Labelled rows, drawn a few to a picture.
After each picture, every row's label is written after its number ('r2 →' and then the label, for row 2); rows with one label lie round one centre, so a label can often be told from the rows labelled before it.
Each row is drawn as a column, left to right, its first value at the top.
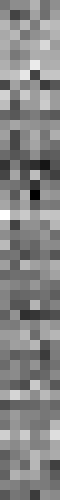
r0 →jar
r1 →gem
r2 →jar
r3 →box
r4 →jar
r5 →jar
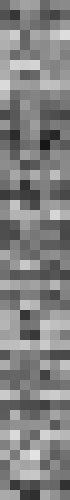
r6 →gem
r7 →gem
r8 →box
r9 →box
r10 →gem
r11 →gem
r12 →gem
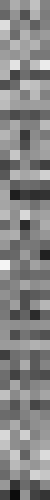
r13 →jar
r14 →box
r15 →gem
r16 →box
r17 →box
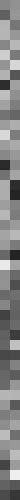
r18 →jar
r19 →box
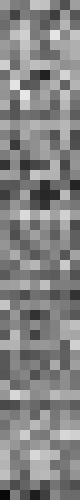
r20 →box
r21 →gem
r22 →jar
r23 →box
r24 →box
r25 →gem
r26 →jar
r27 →gem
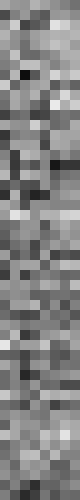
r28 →gem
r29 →jar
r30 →box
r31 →box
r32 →gem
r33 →jar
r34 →jar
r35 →jar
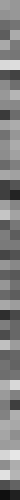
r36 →box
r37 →box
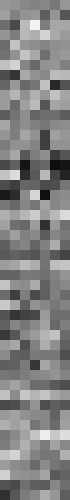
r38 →box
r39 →box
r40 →jar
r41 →jar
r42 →gem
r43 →jar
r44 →jar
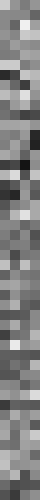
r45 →box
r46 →box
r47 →jar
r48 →gem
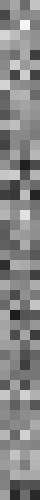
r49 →gem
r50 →box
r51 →jar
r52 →box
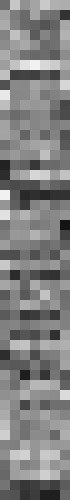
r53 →jar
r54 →box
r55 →box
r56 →box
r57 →box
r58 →box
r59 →gem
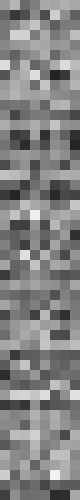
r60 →box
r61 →gem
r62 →gem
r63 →jar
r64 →gem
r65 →box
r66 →box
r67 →gem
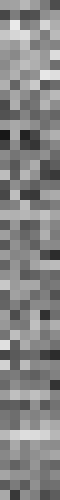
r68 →gem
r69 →jar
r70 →gem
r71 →gem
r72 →jar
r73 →jar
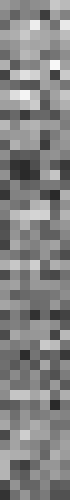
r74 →box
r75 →jar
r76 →jar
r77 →jar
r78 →gem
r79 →box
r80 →jar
